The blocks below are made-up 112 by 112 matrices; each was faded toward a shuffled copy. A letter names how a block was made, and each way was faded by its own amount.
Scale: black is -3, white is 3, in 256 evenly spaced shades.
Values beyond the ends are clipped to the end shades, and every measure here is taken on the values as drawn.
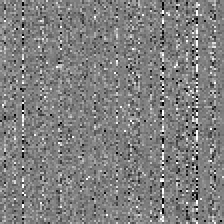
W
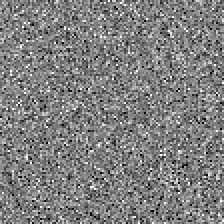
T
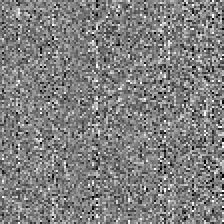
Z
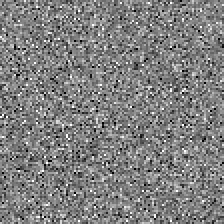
T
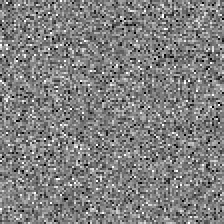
T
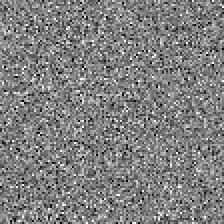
T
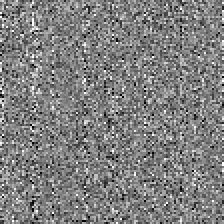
Z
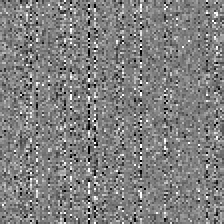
W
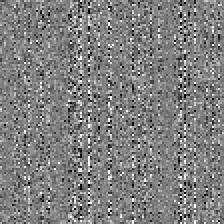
W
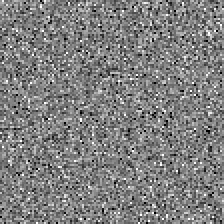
T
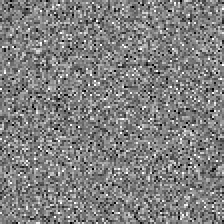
T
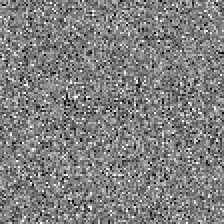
T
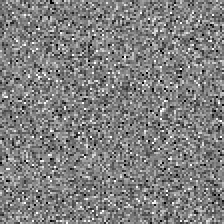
T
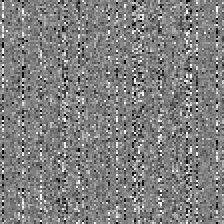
W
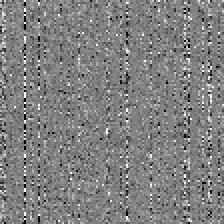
W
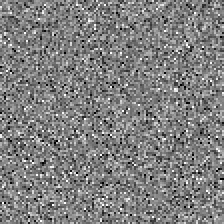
T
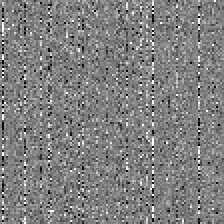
W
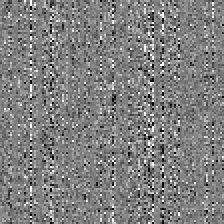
W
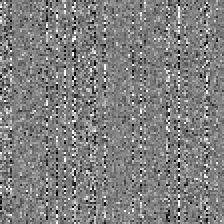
W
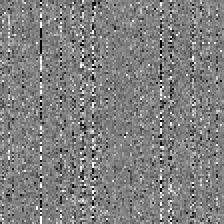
W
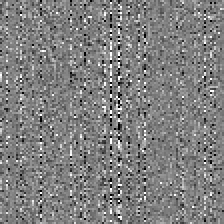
W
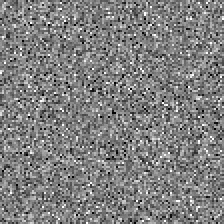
T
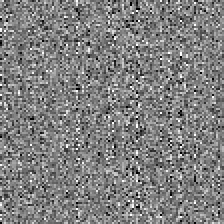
Z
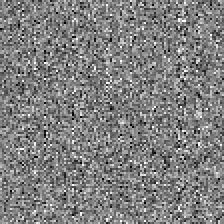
Z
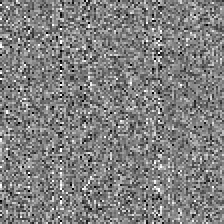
Z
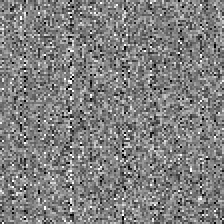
Z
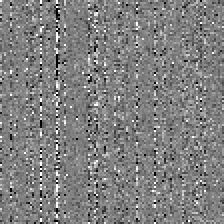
W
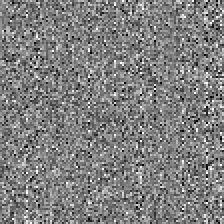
Z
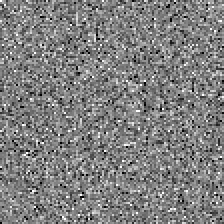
T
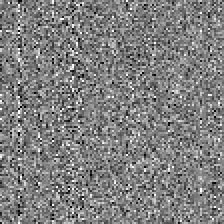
Z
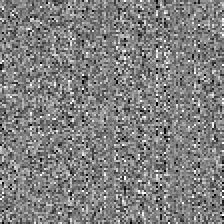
Z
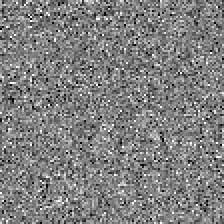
T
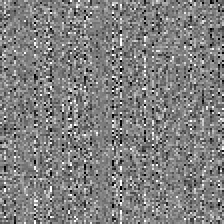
W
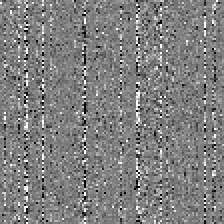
W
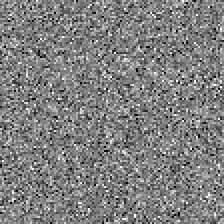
T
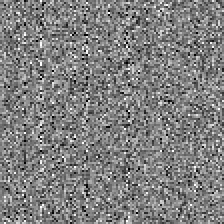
Z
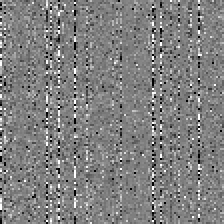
W
